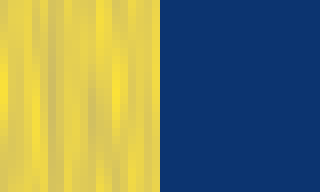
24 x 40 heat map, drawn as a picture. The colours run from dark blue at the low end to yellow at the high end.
It is made of 1 by 2 panels. Panel 1,1: very high, streaked downward, faint in contrast. Panel 1,2: very low, flat.
